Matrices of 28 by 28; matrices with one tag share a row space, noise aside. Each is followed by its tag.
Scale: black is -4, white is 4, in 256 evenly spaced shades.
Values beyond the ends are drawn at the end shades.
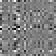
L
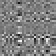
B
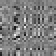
L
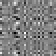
L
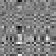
B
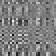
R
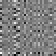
L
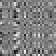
L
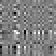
L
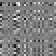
L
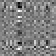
B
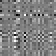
L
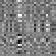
B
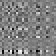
R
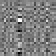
B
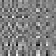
R
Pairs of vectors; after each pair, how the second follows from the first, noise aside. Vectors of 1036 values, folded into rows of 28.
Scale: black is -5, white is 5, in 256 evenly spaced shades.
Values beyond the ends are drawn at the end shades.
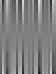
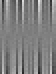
copied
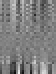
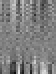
copied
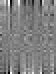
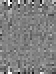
sign-scrambled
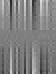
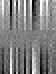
scaled up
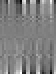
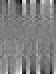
copied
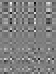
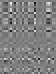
copied
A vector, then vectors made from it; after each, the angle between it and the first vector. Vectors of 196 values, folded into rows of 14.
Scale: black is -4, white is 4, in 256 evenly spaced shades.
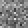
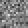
orthogonal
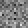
nearly opposite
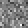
partly opposed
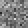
nearly parallel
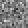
orthogonal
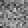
nearly opposite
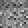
nearly opposite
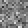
orthogonal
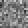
partly opposed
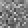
nearly parallel
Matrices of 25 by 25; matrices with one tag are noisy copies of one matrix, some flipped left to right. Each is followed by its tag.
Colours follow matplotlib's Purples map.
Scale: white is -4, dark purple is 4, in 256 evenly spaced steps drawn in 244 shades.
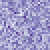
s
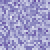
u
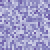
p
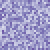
p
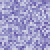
u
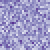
u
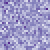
u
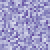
s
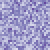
u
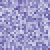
p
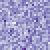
s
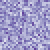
s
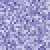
u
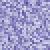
s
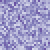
u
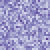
u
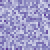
p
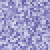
s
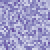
u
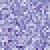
u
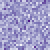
u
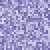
p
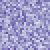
s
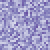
s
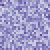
p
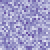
u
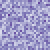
p
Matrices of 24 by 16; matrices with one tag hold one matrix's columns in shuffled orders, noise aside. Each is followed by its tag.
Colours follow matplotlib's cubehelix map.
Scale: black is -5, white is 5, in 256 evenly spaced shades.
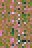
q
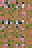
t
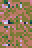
t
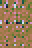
t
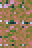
t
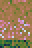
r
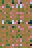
t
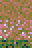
r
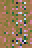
q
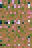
t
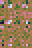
t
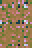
t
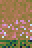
r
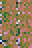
q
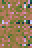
t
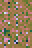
q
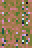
q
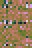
t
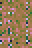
q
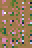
q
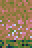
r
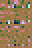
t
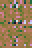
t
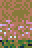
r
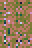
q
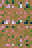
t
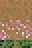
r
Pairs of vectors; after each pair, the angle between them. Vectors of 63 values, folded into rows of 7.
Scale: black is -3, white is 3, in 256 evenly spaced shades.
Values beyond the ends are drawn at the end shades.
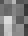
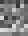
orthogonal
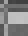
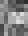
nearly parallel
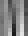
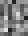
orthogonal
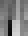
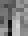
nearly parallel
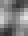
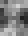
nearly opposite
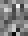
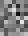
partly opposed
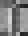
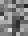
partly aligned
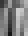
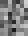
partly aligned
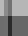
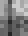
nearly parallel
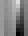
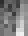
nearly opposite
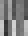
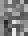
partly aligned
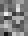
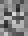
nearly opposite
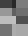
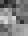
nearly parallel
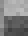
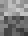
nearly parallel
